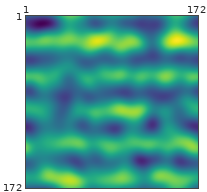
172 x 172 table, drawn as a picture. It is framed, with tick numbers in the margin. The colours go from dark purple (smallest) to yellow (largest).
The field is smooth, with broad soft blobs. Horizontal stripes repeat 5 times down the table. Overall the values sit about 50% of the way up the scale. No lone cell stands out from its neighbours. No overall slope runs across the table.
